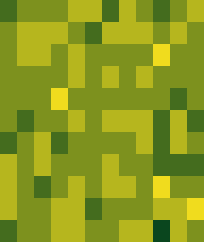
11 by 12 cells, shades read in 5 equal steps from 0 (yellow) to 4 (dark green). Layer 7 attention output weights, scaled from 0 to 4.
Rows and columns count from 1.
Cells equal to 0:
4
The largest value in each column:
3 3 3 3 2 3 3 2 2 4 3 3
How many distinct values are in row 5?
3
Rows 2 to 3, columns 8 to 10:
1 1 2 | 2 2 0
